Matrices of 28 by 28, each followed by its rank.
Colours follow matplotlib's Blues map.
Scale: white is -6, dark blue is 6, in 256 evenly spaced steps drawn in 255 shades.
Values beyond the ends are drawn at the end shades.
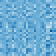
three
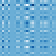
one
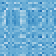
three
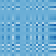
one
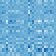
three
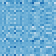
three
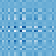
one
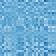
three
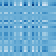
one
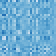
three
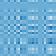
one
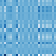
one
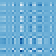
one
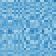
three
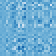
three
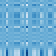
one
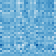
three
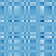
one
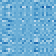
three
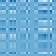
one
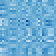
three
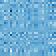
three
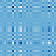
one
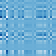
one
